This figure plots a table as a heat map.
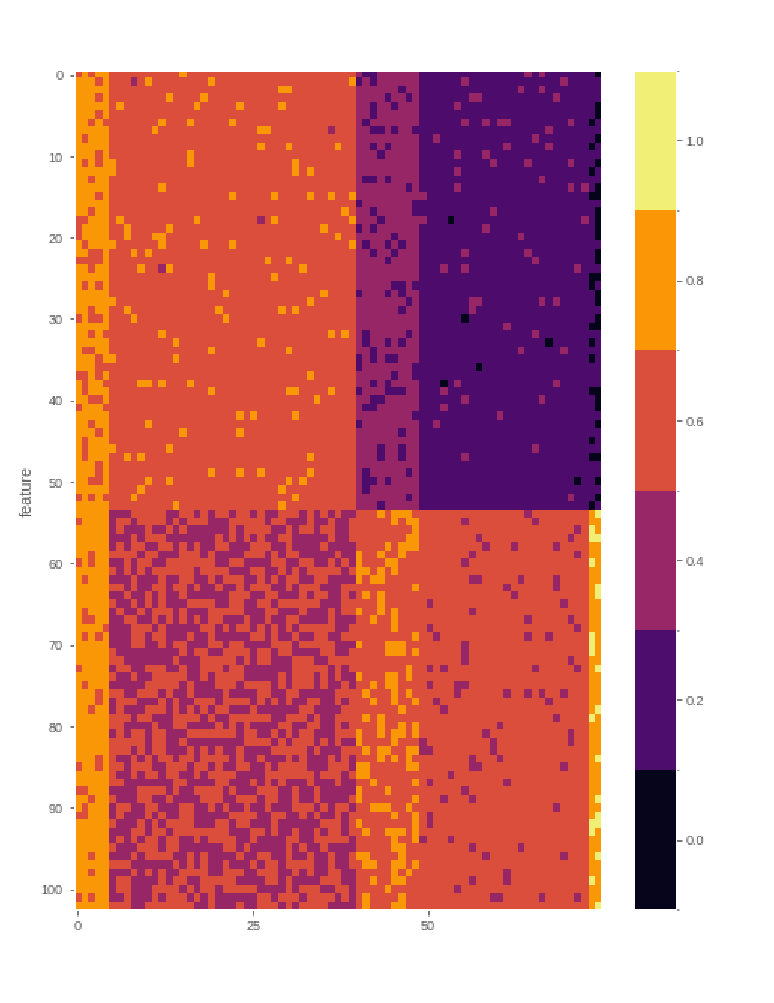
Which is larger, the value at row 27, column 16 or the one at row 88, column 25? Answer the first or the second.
the first
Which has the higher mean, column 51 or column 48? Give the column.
48
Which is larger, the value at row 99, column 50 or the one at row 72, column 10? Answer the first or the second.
the first
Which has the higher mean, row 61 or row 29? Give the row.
61
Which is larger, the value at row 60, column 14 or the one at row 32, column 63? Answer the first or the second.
the first
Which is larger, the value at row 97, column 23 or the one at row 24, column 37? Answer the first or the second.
the second
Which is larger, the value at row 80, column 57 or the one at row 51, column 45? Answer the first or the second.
the first
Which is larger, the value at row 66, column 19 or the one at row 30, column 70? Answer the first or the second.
the first
